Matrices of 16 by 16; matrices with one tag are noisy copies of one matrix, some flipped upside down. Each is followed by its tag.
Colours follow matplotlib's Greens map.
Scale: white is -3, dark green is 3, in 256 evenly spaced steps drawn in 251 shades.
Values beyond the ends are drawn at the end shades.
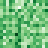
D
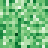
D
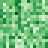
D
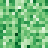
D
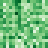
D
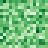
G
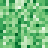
D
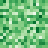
G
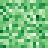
G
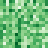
D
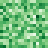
G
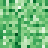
D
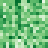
D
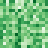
D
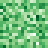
G
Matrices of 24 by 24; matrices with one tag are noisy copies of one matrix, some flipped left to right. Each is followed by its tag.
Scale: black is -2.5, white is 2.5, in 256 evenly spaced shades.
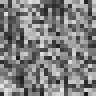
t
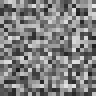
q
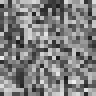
t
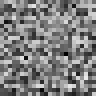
q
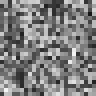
t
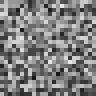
q
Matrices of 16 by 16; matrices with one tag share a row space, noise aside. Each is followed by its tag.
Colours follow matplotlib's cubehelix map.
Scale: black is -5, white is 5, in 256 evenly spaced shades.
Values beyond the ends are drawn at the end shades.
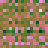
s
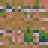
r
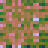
r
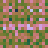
s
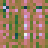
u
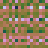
s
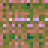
s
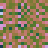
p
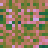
r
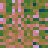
r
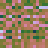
r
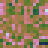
r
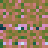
p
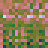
s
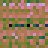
s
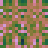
p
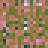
u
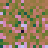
p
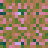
p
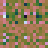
u
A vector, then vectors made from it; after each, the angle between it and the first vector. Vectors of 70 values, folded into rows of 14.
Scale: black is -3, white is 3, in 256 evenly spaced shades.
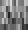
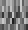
partly aligned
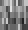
nearly parallel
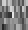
partly aligned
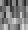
nearly opposite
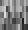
nearly parallel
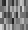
orthogonal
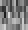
nearly opposite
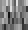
nearly parallel
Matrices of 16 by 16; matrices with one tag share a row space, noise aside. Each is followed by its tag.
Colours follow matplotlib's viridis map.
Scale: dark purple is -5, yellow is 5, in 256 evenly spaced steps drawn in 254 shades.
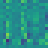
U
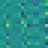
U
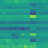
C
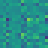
U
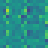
U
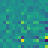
U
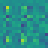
U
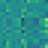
U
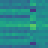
C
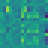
U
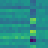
C
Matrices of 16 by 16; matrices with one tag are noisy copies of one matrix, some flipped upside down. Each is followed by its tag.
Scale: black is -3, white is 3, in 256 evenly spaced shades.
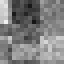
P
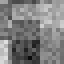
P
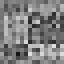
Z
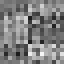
Z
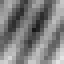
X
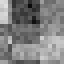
P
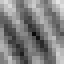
X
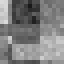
P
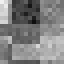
P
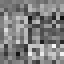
Z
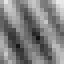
X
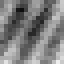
X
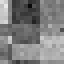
P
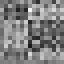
Z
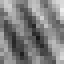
X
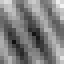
X
